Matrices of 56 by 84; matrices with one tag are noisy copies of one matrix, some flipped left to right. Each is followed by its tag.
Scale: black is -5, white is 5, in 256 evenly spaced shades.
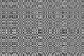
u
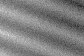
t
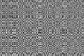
u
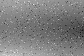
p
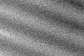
t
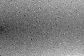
p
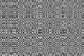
u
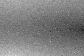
p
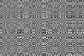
u
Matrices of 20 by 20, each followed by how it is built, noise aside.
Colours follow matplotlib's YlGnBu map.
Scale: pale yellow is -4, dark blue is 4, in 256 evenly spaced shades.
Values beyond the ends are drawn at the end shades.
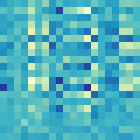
low rank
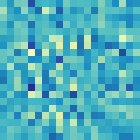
low rank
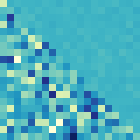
lower triangular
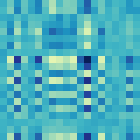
low rank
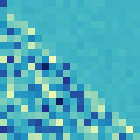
lower triangular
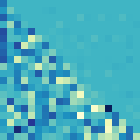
lower triangular
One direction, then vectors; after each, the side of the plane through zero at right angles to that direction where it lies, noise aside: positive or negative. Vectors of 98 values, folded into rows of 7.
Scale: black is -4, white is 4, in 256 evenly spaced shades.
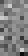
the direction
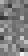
negative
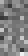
negative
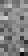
positive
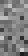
positive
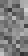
positive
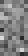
positive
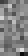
positive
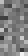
negative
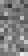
negative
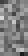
positive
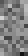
positive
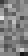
positive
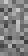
positive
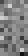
positive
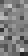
positive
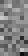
positive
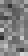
negative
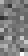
negative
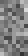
positive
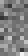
negative
